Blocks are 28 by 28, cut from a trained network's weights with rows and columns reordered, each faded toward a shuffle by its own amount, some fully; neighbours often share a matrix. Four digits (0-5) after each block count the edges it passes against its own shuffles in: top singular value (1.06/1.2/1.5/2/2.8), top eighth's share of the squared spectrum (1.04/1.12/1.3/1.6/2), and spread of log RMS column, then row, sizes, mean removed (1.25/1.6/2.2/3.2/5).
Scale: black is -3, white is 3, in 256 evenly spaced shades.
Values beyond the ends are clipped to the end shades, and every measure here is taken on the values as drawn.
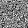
2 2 0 0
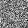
0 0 0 0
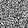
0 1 0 0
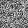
0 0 0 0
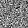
0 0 0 0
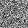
1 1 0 0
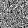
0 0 0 1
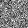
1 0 0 0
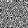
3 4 2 1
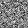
0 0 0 0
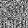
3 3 1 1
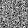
1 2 0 0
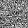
2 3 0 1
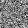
0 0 0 0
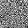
3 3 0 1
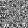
3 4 1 2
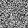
2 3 0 1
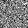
1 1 0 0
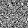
2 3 0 1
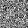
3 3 0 1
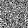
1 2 0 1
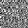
3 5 1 2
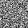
0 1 0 0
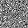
0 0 0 0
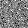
0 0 0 0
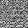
3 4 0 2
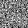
2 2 0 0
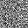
3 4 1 1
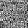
3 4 2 1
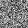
2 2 0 0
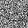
1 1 0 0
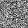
0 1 0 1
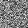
1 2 0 0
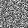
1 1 0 0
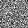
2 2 0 0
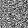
2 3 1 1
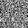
2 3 0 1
